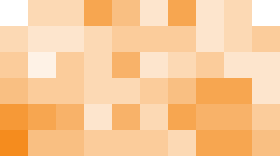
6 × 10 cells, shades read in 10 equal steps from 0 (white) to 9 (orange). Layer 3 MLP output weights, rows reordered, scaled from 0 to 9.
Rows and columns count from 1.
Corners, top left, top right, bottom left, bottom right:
0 0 9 5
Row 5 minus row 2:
5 5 4 -1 2 -1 3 4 3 0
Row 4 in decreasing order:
7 7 5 5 4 4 4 3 3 2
